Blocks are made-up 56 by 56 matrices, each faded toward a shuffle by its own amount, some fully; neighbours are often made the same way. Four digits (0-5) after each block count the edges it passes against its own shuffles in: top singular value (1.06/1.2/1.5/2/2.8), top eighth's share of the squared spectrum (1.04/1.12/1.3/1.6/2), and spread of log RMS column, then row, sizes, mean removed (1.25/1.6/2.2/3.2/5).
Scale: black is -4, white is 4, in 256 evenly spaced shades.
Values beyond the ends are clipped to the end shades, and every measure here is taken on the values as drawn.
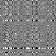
5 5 3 3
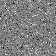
0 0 0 0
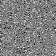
3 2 1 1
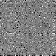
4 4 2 2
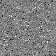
1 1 0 0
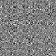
4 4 2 2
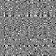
4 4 2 2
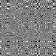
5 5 3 3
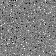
0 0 0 0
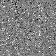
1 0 1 0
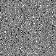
1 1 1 0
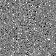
0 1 1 0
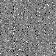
1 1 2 0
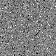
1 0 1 0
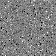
0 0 1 0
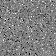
0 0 0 0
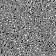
0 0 0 0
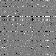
4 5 1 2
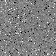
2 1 0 0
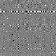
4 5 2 2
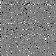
4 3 1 1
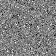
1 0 0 0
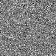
1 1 0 1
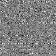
2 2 0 3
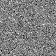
0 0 0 0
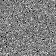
0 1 0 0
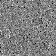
0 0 0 0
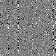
4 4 3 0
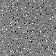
1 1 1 0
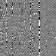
3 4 3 0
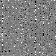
3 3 2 0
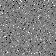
1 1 0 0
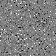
2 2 1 0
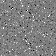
0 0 0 0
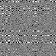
4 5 2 3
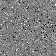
1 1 0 0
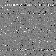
3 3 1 2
